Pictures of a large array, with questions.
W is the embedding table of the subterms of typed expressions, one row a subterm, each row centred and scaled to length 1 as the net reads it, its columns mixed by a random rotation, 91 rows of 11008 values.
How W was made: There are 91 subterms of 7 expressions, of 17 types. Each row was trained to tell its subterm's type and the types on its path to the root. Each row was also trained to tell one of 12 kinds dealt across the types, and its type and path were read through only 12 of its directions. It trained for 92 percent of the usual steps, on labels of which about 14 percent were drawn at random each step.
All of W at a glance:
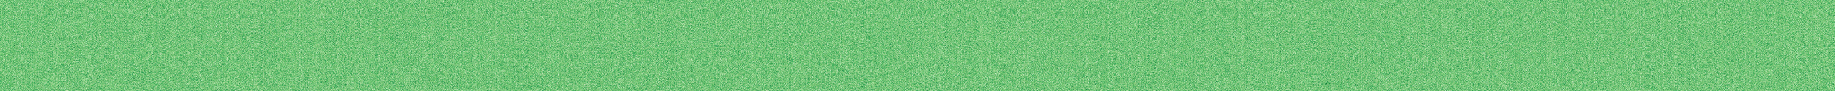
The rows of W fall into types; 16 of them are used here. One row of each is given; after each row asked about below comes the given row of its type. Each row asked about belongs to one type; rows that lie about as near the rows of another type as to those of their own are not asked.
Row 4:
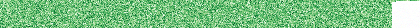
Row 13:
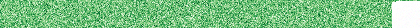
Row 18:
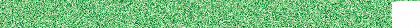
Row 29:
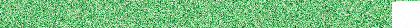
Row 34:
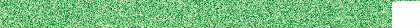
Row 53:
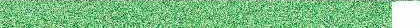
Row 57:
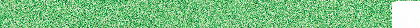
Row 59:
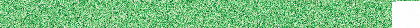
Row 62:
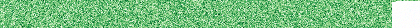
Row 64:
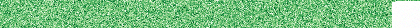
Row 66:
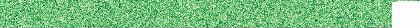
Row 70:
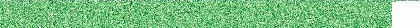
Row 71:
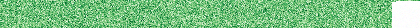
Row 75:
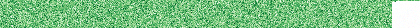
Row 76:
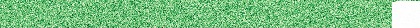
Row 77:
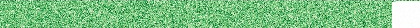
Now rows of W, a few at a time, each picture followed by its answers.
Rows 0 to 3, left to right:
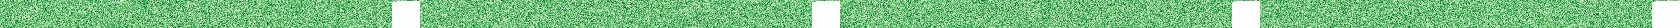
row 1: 18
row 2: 75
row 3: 57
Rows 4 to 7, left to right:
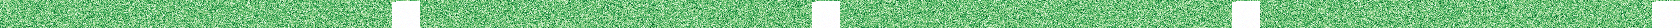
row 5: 64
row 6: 53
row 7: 29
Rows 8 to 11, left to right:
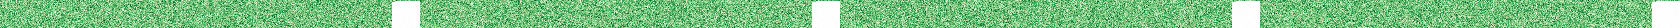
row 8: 70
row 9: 66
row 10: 57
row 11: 13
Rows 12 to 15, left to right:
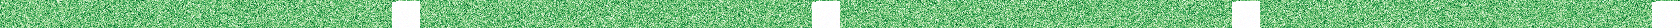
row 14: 53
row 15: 53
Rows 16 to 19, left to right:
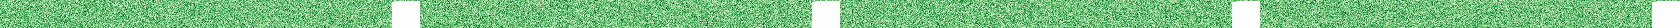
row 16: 64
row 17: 70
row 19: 76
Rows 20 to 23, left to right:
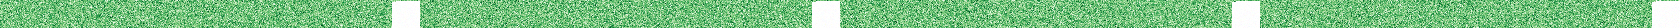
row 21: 75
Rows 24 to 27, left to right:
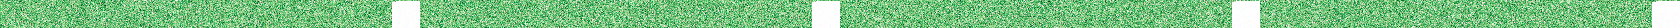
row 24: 57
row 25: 13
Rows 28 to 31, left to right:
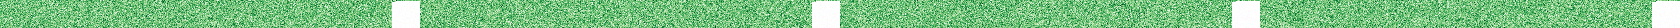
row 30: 75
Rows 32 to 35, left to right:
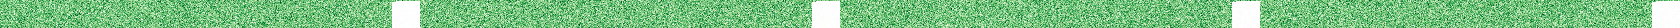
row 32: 29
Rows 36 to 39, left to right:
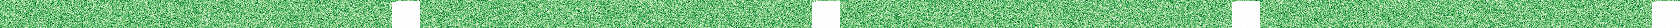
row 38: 64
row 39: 64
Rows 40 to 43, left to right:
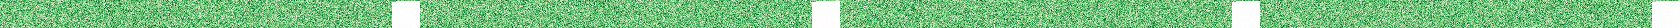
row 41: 29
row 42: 77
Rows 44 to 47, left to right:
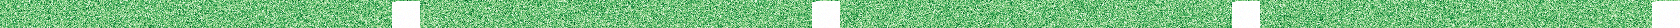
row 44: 59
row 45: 62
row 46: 66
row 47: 29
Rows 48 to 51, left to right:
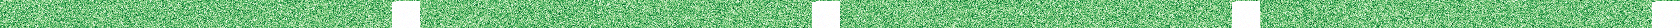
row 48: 64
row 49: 66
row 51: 77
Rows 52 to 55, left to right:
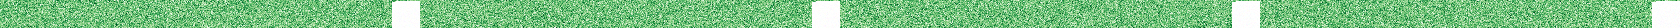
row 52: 53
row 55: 57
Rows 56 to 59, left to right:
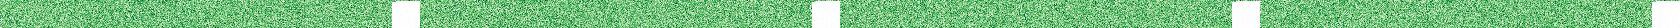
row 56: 66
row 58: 59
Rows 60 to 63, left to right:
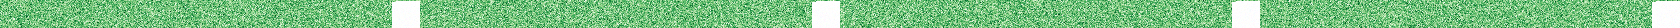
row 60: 29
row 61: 75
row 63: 59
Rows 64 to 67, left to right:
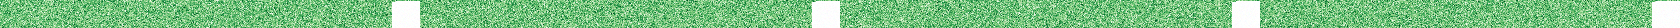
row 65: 53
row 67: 53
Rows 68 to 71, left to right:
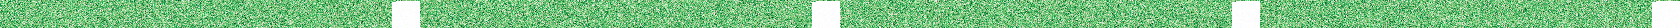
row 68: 70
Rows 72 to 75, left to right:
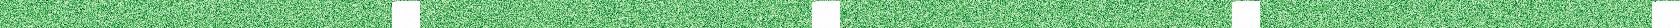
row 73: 29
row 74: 64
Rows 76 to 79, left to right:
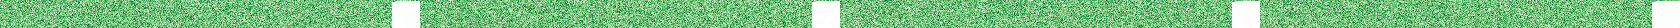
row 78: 62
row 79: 62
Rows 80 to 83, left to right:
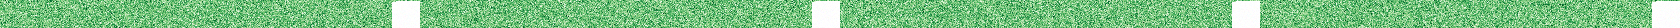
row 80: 18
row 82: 62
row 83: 13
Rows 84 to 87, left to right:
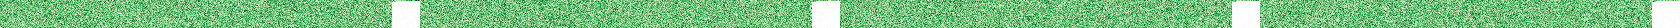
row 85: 57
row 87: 62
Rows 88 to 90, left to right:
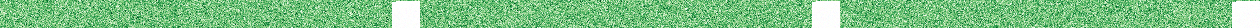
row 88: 18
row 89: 70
